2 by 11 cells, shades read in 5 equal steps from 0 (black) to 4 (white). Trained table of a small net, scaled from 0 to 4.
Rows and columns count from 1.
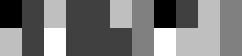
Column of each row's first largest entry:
3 3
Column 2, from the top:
1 1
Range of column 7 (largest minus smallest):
0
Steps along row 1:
up up down same up down down up up down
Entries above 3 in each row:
0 2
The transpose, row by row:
0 3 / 1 1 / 3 4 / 1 1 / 1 1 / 3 1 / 2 2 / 0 4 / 1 3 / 3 3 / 2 2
